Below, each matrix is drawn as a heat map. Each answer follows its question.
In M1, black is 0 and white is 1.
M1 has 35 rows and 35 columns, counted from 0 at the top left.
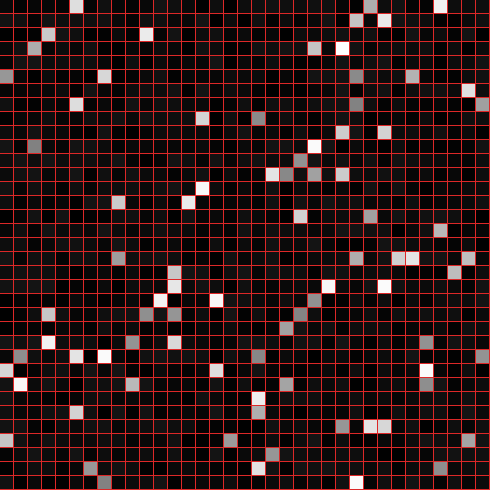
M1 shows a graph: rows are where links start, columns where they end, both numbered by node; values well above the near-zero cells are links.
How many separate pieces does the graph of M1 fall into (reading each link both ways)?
3
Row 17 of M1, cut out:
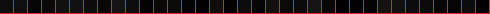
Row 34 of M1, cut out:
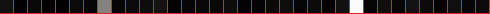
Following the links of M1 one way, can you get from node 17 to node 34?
no
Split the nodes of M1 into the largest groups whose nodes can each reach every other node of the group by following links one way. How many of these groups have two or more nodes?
1
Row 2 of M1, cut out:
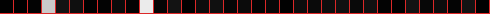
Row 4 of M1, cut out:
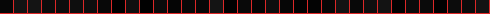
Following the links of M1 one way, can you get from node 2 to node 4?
no
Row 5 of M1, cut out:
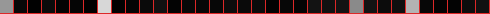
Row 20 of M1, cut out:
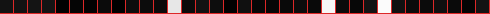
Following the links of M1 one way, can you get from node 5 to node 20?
yes
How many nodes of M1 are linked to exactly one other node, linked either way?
7
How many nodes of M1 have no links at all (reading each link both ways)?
2
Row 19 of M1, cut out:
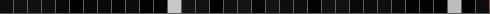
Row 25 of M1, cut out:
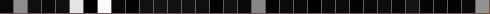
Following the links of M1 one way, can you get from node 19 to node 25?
yes
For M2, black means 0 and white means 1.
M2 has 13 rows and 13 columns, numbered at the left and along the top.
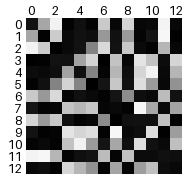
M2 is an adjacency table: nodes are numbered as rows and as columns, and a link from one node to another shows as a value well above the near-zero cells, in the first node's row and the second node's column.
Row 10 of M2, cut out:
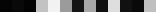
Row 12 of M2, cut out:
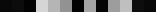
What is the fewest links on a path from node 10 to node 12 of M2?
1
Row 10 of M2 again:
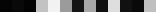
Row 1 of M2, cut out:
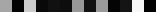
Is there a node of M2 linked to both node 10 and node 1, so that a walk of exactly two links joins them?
no
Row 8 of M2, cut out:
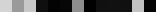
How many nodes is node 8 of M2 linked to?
5
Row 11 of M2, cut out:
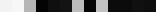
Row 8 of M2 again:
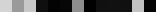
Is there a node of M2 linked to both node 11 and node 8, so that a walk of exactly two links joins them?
yes
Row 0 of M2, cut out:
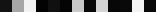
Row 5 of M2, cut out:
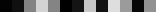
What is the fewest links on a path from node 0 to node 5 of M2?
2
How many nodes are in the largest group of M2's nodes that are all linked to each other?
7
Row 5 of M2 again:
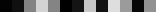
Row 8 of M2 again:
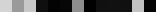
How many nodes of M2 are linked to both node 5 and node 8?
1
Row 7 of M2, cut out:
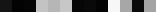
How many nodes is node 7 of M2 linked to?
6
